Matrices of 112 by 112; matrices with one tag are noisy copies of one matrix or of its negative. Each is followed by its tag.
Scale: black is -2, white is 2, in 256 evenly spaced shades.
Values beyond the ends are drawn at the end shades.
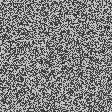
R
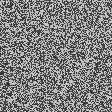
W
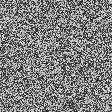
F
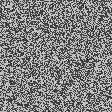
W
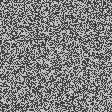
R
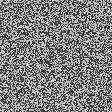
R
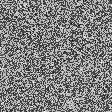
F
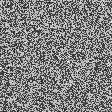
W
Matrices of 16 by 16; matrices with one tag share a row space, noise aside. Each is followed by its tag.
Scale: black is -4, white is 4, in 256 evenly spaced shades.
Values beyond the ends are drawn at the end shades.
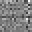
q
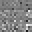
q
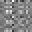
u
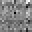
q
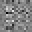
u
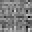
q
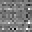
q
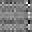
q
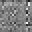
q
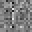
u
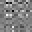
u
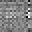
q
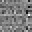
q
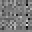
q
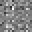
u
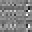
q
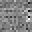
q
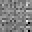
q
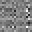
q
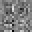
u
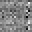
q
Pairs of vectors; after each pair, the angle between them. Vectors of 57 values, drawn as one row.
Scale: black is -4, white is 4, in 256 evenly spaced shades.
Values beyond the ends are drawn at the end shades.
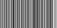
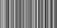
orthogonal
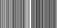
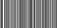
orthogonal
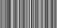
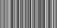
nearly opposite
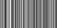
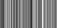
orthogonal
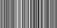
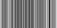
partly opposed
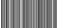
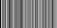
nearly opposite
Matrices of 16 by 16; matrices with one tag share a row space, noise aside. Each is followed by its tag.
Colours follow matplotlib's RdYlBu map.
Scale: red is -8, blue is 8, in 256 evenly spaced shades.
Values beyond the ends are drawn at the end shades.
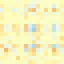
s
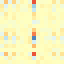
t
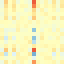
t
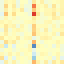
t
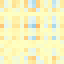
s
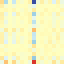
t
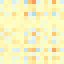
s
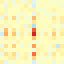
t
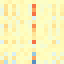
t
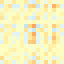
s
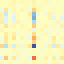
t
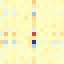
t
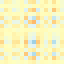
s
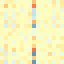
t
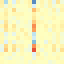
t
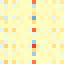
t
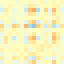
s
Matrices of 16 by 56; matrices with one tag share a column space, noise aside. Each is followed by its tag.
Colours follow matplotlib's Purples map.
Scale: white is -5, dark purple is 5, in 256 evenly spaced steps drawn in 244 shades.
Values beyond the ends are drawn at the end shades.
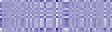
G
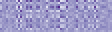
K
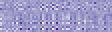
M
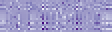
M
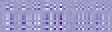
M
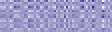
K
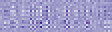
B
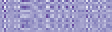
K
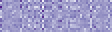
K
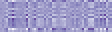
G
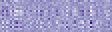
B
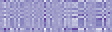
G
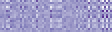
K
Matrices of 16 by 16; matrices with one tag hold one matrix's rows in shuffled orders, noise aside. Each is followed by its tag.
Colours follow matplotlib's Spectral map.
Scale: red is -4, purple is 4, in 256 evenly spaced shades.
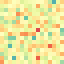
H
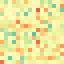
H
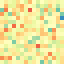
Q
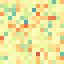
H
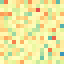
Q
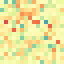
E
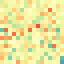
Q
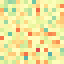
H
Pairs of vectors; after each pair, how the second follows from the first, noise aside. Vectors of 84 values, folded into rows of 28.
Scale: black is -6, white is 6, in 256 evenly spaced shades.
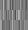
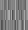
reversed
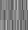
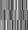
scaled up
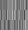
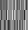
scaled up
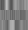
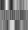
scaled up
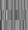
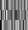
scaled up
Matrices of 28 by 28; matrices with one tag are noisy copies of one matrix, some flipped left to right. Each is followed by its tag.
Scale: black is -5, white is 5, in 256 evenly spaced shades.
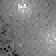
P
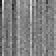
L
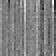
L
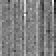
L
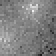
P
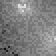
P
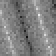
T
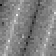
T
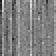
L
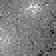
P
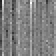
L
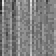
L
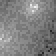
P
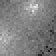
P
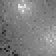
P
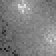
P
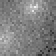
P
